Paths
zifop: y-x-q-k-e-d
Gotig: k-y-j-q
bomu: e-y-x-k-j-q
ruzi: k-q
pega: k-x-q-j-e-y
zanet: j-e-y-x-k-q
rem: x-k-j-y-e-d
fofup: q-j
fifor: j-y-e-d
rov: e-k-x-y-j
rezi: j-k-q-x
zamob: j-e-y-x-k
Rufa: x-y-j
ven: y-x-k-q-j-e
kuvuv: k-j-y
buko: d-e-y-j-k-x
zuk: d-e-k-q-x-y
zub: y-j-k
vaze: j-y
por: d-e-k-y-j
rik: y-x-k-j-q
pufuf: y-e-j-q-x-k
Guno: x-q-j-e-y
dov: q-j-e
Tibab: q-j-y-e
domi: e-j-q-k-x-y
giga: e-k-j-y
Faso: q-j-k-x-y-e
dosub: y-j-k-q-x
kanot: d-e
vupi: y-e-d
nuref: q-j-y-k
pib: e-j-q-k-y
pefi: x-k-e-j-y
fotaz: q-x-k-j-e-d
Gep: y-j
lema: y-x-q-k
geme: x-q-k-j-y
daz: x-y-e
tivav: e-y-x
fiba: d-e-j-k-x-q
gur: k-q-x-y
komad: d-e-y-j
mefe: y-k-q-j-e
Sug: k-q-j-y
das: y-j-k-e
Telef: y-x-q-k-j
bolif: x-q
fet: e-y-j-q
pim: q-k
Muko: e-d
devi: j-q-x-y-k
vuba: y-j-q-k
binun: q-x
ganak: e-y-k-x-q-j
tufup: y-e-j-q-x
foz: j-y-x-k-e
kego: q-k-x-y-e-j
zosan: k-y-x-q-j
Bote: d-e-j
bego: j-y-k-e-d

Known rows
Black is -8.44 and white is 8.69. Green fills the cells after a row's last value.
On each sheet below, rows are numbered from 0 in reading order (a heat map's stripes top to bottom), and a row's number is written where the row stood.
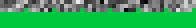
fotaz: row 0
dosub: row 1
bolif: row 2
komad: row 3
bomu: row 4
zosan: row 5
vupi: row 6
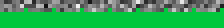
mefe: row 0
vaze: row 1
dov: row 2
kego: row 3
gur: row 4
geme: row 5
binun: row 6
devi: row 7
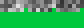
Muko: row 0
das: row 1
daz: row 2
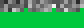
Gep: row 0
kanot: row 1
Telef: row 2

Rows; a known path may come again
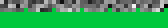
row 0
vaze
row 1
rik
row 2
Bote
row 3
Faso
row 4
dov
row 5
nuref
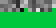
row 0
pib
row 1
foz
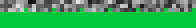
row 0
Muko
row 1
fofup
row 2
bolif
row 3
pega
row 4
giga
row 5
tivav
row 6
lema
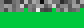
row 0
mefe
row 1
ruzi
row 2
ven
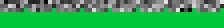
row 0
kuvuv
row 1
por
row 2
Sug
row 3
Telef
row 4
Guno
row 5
bego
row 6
zanet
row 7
gur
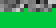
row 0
Tibab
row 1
zuk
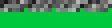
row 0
rov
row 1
Rufa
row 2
devi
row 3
geme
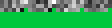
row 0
zamob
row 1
domi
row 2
vupi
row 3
daz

